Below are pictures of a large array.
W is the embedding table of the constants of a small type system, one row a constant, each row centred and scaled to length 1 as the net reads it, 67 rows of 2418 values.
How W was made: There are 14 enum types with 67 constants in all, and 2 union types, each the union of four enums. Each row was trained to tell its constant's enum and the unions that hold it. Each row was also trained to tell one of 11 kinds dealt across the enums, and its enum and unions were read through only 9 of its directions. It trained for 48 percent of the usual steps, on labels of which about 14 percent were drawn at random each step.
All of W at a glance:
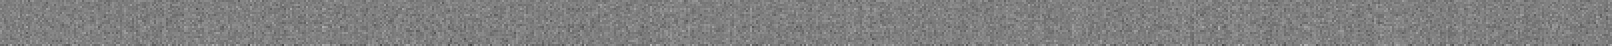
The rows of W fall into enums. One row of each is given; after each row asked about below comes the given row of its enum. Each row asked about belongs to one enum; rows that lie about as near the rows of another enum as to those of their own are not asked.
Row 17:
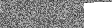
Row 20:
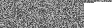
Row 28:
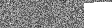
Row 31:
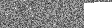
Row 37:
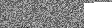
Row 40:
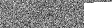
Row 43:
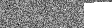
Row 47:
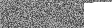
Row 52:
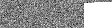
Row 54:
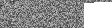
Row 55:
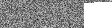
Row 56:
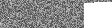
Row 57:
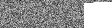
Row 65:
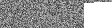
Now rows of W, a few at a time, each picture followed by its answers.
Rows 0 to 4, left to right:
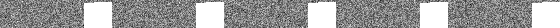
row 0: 31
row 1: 43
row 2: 47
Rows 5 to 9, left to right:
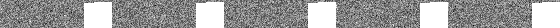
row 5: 31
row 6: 20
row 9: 31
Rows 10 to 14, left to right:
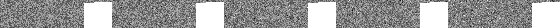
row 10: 20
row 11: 17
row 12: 65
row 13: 57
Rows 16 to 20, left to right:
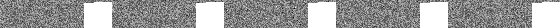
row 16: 54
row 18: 65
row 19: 28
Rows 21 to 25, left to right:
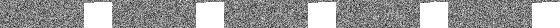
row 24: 31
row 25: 17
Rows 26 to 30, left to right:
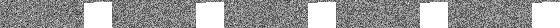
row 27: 37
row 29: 65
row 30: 20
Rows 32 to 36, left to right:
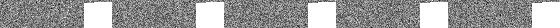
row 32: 31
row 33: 56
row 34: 17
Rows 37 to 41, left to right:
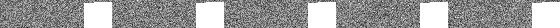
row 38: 43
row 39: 43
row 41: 43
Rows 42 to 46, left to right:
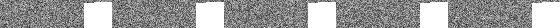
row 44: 56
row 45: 20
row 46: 65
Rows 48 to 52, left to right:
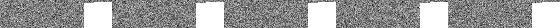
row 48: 47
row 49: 57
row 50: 17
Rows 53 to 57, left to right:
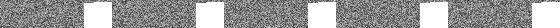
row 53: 57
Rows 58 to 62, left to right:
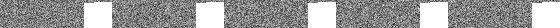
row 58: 17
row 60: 57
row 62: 20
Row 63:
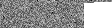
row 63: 54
